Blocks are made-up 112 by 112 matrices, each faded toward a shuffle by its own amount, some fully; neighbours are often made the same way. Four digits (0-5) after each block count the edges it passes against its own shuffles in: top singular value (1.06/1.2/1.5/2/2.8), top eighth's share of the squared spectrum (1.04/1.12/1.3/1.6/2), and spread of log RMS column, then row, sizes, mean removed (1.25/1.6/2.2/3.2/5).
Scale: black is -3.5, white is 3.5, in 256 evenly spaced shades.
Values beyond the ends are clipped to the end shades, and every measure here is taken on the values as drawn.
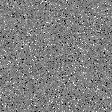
2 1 0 0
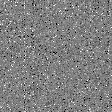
3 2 1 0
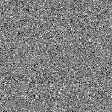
3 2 0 2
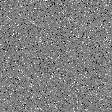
0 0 0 0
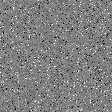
0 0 0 0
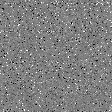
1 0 0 1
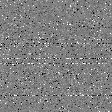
2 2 0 2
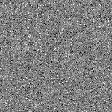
3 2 1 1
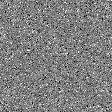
2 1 0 0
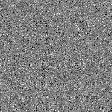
3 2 1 1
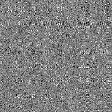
4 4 2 2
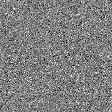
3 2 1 1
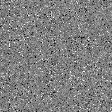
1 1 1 0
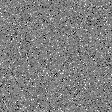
0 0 0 0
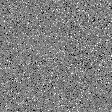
0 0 0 0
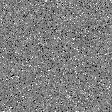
0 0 0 0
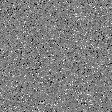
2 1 0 0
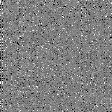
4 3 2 0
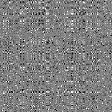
5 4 3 3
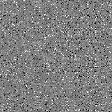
4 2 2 1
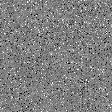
3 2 0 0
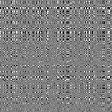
5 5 4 4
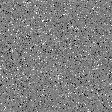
0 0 0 0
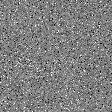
1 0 0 0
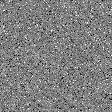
0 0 0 0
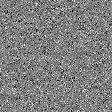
3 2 0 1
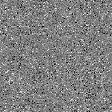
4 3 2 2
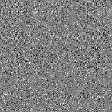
4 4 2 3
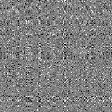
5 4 3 3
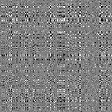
5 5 4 4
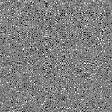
4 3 2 2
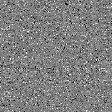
4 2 1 2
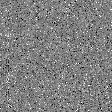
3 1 0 0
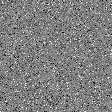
1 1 0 0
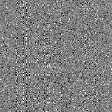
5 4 3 2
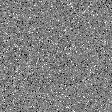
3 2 0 0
